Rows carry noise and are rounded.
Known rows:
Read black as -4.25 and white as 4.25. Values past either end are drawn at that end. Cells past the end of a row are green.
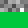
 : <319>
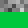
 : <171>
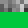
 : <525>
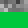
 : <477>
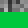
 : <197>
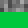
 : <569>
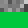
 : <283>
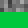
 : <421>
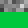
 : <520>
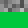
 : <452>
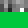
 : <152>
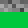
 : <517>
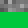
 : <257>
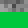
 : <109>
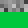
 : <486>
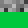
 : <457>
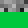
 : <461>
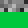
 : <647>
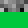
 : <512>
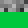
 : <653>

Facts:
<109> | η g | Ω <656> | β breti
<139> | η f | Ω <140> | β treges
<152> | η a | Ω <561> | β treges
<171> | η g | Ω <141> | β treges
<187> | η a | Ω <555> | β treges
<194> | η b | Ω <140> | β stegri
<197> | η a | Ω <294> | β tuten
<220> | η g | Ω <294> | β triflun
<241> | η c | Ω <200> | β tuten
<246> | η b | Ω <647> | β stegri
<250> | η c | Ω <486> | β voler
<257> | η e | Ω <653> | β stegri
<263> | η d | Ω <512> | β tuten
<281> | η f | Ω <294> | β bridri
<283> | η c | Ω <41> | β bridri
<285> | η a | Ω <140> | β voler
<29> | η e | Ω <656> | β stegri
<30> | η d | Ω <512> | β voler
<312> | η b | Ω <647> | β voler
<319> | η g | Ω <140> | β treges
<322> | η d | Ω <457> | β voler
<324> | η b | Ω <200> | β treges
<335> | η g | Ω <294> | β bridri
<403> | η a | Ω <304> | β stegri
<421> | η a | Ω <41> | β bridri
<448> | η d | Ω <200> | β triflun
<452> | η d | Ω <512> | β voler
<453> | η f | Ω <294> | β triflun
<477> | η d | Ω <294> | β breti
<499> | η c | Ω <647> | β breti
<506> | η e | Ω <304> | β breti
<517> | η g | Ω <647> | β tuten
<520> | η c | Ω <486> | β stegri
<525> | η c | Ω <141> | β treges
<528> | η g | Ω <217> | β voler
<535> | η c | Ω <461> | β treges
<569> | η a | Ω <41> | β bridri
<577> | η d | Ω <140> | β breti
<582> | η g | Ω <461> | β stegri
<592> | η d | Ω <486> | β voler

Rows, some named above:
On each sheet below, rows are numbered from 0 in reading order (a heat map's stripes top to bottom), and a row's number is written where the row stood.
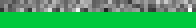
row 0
<403>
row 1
<250>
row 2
<250>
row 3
<241>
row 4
<220>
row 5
<324>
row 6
<139>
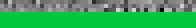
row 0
<582>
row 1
<582>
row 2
<109>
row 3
<499>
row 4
<194>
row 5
<200>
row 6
<294>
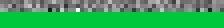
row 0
<263>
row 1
<448>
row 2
<285>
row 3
<281>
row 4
<263>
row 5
<171>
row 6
<582>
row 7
<246>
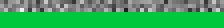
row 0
<592>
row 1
<312>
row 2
<453>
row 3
<335>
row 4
<246>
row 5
<140>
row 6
<506>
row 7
<312>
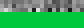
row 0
<577>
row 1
<41>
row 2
<246>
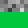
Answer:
<171>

